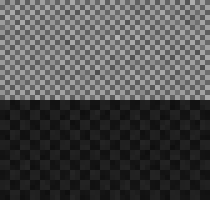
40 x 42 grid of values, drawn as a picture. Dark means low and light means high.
It is made of 2 by 1 panels. Panel 1,1: middling, checkered, strong in contrast. Panel 2,1: very low, checkered, faint in contrast.
